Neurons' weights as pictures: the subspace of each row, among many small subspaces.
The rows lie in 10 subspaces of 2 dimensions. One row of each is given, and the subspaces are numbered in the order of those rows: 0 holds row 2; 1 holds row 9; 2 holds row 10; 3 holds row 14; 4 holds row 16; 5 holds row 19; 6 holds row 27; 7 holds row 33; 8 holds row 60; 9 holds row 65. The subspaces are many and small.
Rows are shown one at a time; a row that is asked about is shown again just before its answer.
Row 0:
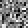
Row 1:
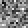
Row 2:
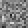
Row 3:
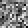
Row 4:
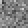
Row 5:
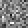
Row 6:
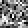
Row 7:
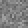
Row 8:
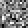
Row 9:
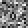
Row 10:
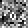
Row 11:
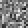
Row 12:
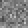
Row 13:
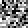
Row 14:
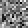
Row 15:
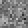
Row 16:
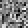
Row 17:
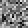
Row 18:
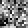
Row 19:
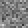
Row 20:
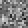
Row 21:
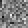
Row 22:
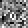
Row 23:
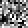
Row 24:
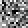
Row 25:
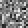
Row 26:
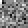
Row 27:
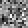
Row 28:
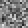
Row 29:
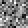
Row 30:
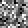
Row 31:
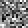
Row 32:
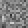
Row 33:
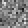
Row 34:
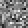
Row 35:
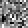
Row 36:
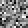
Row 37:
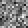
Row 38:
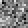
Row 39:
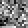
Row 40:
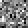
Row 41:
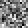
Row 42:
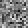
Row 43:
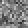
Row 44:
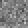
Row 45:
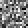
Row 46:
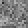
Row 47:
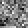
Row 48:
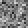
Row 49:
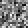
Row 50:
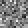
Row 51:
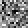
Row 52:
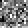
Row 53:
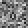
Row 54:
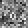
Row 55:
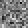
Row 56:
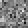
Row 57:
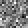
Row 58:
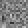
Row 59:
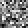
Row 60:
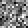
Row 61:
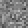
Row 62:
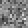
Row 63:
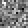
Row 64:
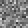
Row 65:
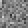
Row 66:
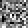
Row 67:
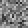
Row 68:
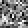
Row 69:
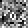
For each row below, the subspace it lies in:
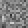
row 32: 0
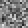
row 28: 6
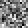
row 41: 6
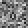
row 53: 1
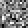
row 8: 2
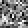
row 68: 3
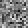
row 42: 1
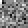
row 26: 9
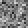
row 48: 1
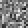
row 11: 4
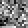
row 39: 5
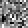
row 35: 5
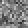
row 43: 3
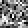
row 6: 3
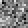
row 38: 0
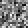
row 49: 4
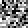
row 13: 0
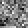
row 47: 5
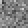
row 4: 9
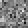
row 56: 7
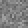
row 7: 3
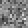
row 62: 6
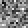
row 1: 0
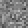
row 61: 1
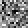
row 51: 9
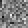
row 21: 9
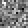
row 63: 7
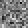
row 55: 2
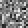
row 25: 4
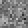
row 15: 6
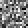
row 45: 8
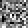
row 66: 0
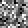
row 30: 1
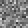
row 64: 8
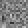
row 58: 0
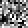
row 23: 5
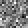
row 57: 8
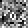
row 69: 2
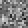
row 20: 6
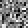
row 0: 4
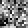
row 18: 6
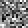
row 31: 5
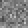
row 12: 7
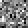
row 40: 7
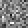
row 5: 9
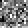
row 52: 7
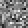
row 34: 1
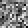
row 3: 8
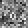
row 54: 2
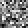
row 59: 2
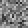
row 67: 3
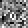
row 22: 2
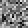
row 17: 3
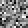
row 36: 8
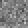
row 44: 7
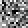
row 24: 9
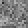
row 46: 5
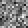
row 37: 8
